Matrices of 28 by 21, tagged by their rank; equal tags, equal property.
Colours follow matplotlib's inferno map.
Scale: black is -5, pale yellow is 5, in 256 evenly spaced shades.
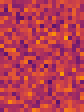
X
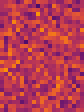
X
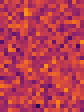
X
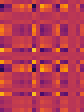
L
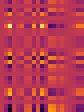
L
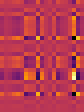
L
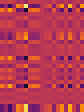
L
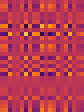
L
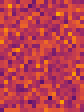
X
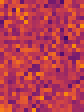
X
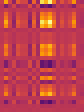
L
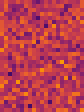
X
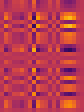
L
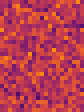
X
